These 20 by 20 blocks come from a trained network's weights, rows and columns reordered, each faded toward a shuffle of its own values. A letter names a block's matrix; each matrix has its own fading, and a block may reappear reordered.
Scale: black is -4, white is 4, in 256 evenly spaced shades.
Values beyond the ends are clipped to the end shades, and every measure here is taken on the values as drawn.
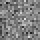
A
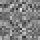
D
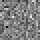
A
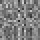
D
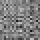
D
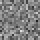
D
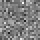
A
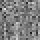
D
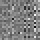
D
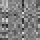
D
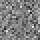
A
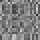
D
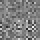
D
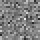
A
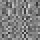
D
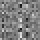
D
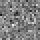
A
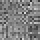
D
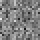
D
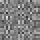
D
